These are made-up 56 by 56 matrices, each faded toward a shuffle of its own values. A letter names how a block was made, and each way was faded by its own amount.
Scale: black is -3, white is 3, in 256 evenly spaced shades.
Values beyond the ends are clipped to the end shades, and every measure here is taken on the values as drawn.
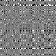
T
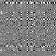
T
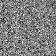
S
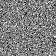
S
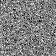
S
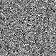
S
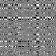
T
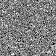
S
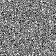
S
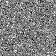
S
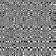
T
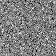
S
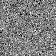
S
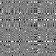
T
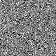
S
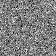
S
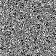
S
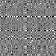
T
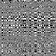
T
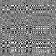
T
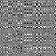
T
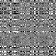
T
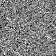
S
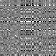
T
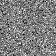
S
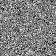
S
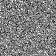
S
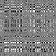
T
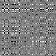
T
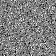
S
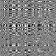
T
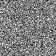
S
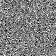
S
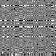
T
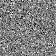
S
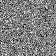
S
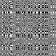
T
